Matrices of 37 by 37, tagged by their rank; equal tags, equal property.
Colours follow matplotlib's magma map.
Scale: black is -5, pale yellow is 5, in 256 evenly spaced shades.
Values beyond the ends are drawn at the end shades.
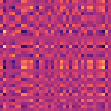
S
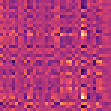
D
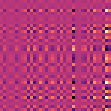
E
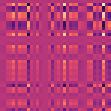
E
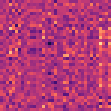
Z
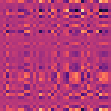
S
